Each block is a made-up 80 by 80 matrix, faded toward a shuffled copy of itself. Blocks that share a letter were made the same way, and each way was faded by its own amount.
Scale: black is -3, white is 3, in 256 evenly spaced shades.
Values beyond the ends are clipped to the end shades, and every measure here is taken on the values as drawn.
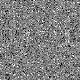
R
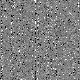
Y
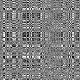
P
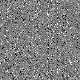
Y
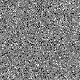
R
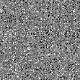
R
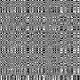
P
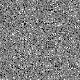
R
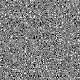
R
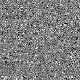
R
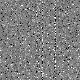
Y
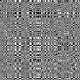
P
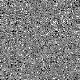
R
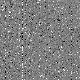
Y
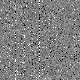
Y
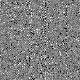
Y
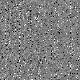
Y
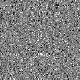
R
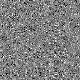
R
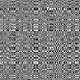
P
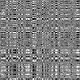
P
